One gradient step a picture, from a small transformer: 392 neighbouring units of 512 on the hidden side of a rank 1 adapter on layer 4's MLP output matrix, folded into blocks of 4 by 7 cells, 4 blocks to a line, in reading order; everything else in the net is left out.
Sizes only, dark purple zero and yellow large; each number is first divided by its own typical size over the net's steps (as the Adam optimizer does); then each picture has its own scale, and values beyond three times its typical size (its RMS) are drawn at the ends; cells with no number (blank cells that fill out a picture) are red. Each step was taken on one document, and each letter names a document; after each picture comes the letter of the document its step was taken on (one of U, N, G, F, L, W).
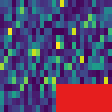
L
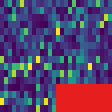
L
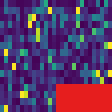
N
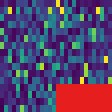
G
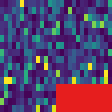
L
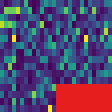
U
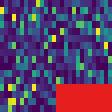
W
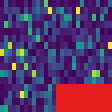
N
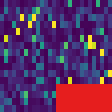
N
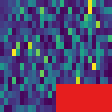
L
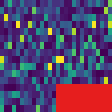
L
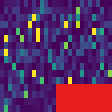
N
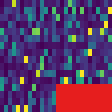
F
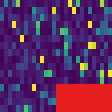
F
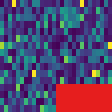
G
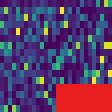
N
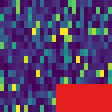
F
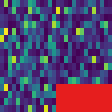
U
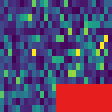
L
